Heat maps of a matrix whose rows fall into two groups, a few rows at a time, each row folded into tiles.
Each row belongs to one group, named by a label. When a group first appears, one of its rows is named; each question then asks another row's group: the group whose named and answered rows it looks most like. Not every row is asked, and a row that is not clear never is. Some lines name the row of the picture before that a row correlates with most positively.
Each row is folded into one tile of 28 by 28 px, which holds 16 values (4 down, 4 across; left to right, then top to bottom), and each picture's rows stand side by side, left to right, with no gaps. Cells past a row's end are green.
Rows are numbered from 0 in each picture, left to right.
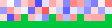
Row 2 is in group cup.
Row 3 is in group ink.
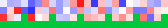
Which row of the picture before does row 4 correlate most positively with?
1
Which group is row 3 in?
cup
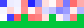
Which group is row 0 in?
ink
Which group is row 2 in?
cup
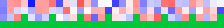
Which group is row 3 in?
cup
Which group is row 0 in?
ink
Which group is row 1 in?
ink
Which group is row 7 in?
cup
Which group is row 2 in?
ink
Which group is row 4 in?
ink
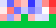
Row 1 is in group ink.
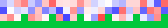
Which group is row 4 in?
ink
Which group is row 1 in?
ink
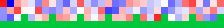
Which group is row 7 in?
cup
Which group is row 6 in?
ink
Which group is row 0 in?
cup
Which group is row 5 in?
cup
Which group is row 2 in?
ink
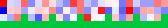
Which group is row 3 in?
cup
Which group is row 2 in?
ink
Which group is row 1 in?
ink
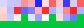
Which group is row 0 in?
cup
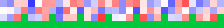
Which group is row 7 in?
ink
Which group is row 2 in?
ink
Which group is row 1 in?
ink
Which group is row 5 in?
cup
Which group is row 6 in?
ink
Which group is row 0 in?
ink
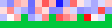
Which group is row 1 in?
ink
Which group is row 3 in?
cup
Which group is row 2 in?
ink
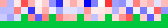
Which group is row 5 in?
cup
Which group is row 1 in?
cup
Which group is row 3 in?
ink
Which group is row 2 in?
ink
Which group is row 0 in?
cup
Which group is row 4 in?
ink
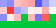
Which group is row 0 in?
ink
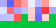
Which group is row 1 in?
cup
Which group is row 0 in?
ink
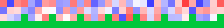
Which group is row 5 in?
cup
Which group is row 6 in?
ink
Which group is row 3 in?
cup
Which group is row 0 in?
cup
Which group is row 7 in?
ink
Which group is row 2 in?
ink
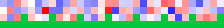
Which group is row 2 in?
ink
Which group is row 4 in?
cup
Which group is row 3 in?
ink
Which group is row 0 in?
ink
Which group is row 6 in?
cup
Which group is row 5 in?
ink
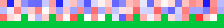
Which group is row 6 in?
cup
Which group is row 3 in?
ink
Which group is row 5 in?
cup
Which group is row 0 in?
cup
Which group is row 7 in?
cup
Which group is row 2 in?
ink
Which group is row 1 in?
ink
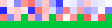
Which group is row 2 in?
ink
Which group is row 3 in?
cup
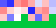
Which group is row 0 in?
ink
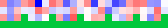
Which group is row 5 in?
cup
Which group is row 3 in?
cup
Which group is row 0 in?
cup
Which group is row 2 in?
cup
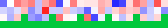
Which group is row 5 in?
cup
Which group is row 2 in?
ink
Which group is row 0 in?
ink
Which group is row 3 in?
cup
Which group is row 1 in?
cup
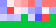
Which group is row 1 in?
cup
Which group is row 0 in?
ink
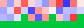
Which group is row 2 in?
cup
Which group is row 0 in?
cup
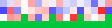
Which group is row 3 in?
cup
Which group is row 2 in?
cup
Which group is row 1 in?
cup
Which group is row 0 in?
ink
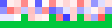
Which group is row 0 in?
ink
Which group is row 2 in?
cup
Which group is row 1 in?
cup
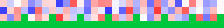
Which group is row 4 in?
cup
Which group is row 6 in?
cup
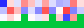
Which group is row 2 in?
ink
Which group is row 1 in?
cup
